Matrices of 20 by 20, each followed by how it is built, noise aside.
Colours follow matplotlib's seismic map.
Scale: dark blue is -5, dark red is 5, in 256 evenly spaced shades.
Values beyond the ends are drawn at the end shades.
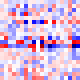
low rank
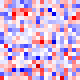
low rank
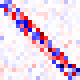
banded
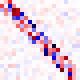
banded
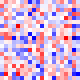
low rank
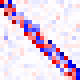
banded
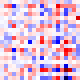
low rank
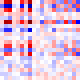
low rank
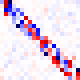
banded
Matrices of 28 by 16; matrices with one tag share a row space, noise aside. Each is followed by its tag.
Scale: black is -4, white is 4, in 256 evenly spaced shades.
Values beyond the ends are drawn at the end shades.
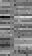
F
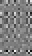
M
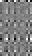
M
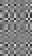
M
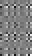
M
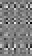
M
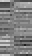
F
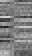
F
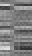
F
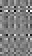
M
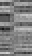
F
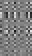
M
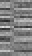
F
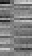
F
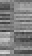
F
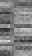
F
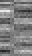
F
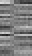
F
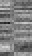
F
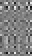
M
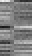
F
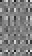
M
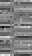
F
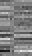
F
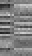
F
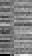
F
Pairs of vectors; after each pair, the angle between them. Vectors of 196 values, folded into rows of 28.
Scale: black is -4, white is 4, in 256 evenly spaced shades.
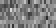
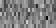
partly aligned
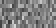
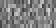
orthogonal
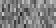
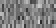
partly aligned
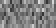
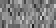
partly opposed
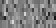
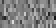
nearly parallel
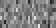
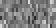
nearly opposite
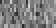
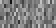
partly opposed
